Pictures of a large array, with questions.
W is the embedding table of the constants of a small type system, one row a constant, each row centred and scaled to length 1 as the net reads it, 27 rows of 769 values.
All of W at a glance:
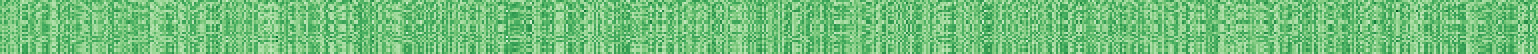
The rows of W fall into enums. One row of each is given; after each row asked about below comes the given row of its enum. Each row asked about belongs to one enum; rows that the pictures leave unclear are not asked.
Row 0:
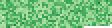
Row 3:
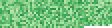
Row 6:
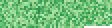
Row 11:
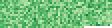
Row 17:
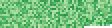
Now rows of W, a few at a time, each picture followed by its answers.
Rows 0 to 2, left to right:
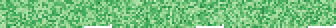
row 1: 11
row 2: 6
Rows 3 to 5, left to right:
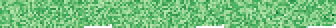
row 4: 17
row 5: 0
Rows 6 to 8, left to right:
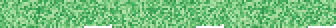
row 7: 3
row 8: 6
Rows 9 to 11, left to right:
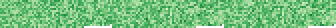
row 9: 17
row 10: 11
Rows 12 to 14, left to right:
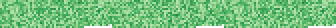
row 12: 3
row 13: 17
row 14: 3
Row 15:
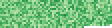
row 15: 17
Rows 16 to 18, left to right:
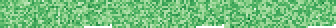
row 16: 11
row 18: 0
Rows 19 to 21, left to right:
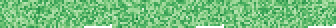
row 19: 6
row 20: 0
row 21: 3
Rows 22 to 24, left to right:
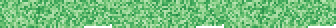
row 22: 6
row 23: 17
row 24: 6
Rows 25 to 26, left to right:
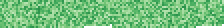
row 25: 6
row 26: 17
